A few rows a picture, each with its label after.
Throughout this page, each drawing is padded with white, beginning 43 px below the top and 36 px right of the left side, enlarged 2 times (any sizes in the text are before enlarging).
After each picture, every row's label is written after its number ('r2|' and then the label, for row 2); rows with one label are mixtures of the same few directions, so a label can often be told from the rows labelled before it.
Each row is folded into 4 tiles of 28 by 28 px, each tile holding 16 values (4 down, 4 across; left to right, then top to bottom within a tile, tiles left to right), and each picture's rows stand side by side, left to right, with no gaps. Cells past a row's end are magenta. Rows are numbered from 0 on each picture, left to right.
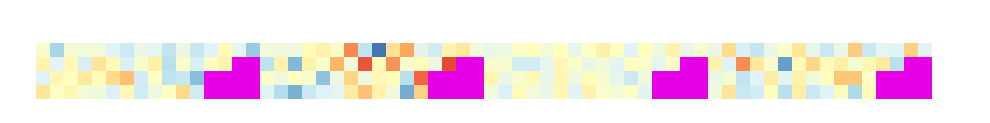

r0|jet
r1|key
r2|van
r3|van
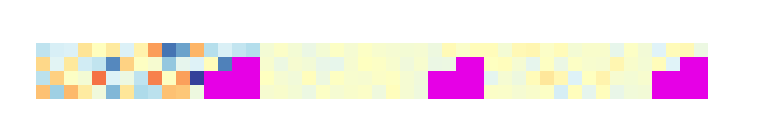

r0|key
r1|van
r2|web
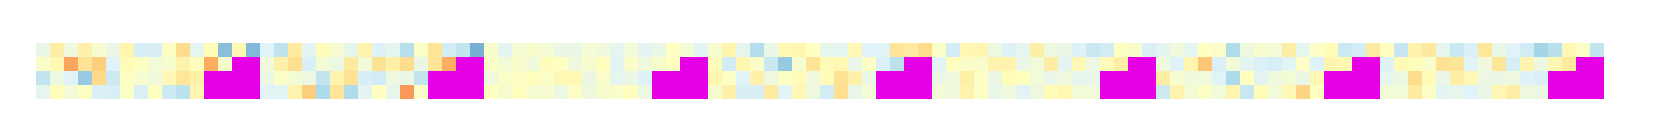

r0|van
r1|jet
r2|jet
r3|van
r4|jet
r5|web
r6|jet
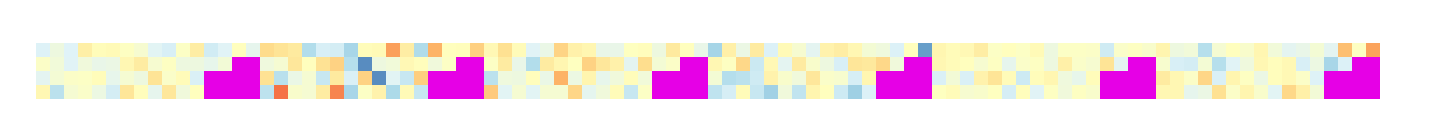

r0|key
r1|key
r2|web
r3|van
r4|web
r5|van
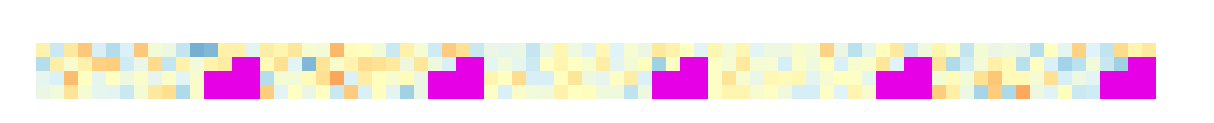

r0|jet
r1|web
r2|web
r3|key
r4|jet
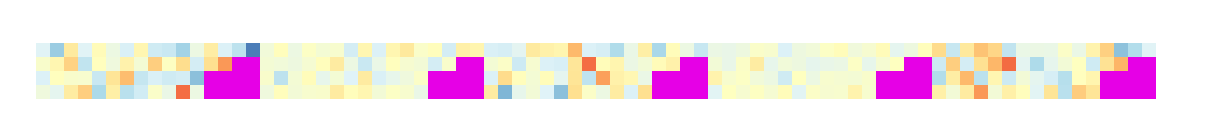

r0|jet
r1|key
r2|key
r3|web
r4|van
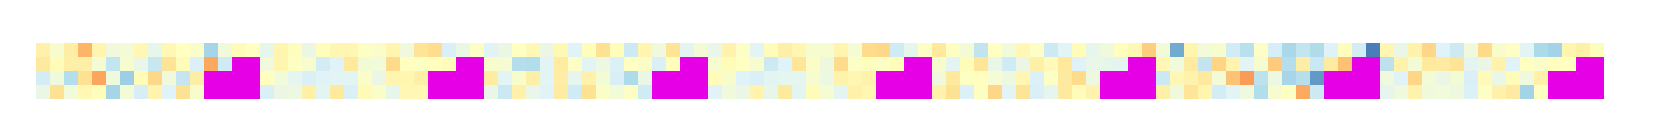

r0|web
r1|jet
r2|van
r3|jet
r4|van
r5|jet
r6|jet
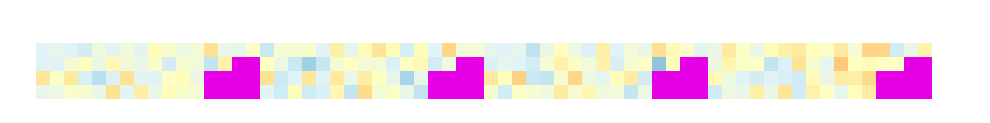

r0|web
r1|van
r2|web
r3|jet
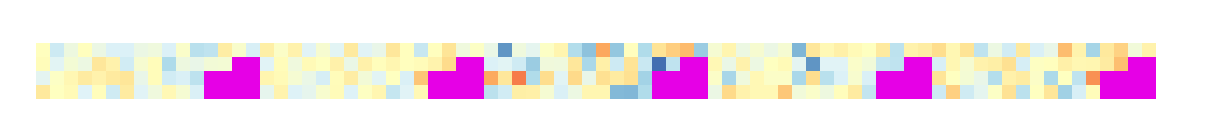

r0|jet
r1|key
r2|web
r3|key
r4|key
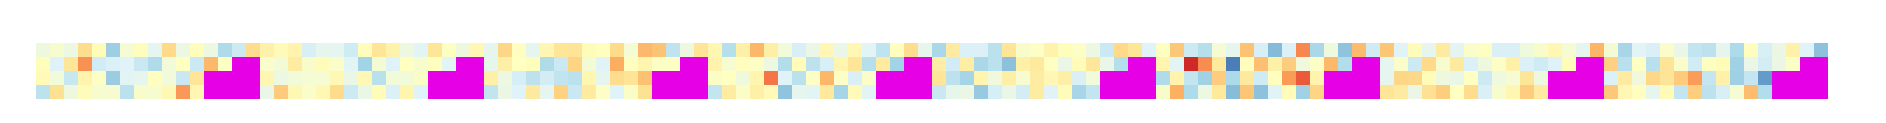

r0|web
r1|key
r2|jet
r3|web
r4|van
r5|van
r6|van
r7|jet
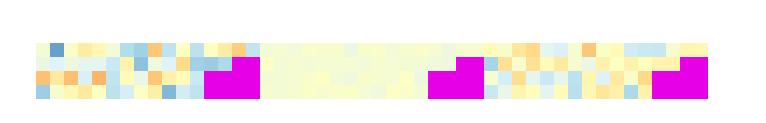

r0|web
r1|key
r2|jet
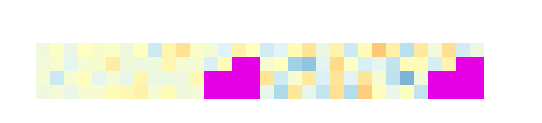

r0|key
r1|van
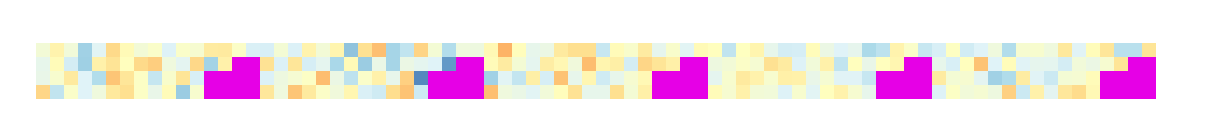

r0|web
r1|key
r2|web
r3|jet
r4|web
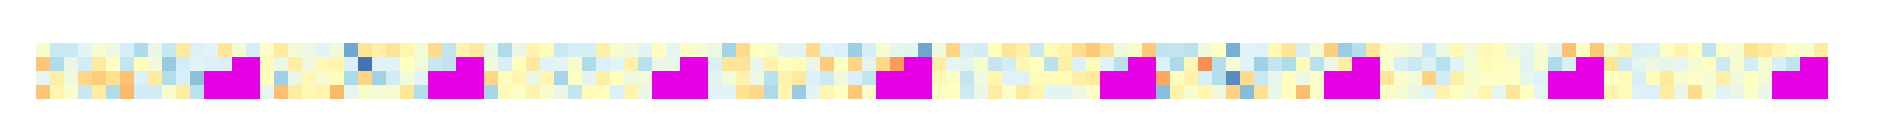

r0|jet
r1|key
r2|web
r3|jet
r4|jet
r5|web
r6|van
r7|jet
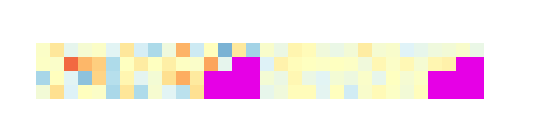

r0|van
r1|jet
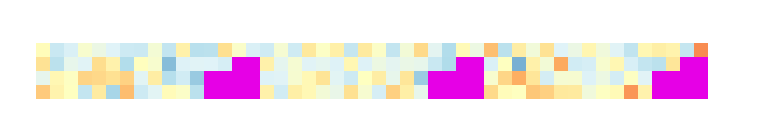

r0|jet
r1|key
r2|van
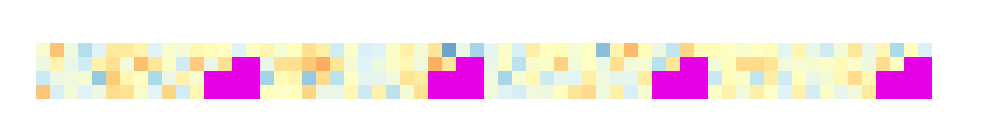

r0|web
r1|van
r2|key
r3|van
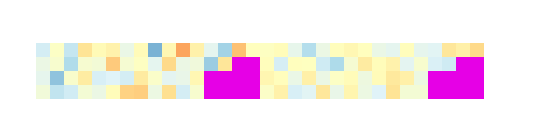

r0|key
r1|van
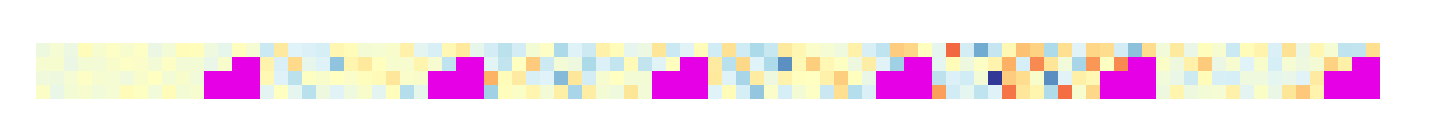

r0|key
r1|van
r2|web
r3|van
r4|web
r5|web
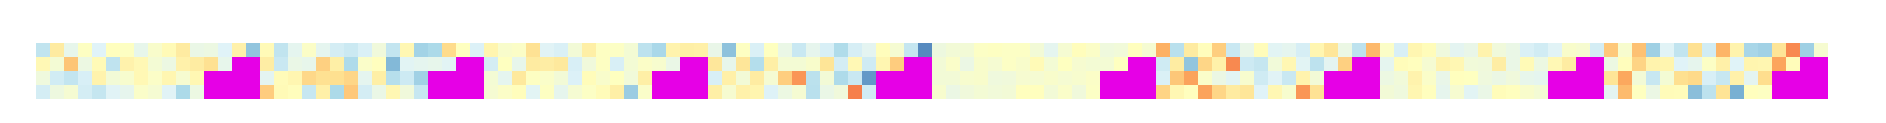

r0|van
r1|jet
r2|jet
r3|jet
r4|key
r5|van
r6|jet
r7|key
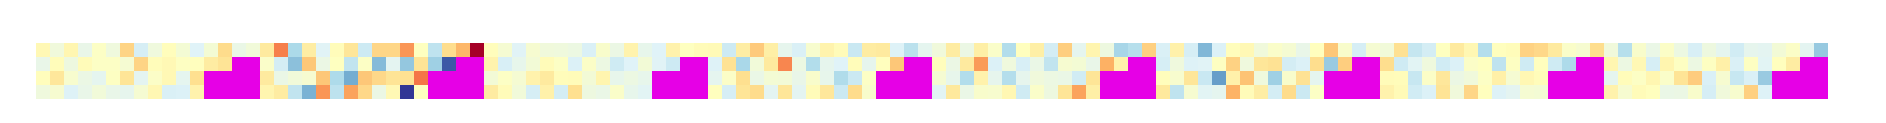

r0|key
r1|jet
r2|jet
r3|van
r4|web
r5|web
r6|jet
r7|jet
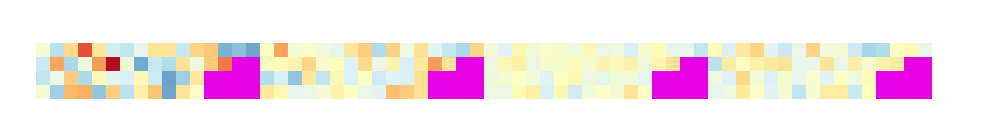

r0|van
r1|web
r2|jet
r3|jet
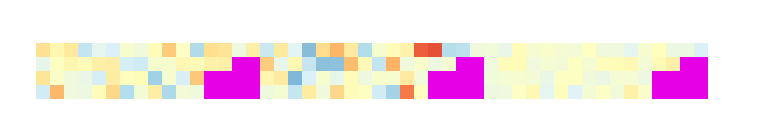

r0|key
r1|jet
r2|jet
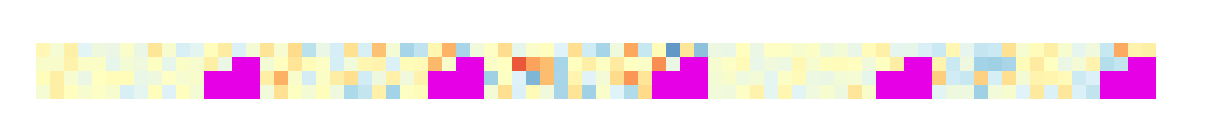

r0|key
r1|key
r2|van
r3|jet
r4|van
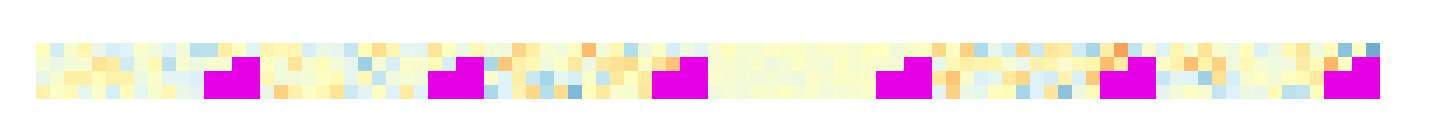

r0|jet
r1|key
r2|jet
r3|jet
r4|key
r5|van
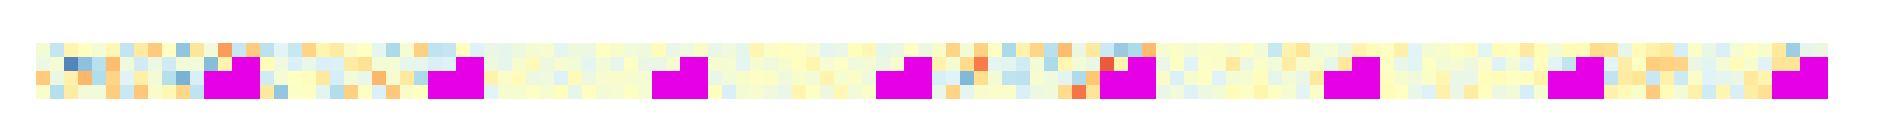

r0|van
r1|key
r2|web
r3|key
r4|web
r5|key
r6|jet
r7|van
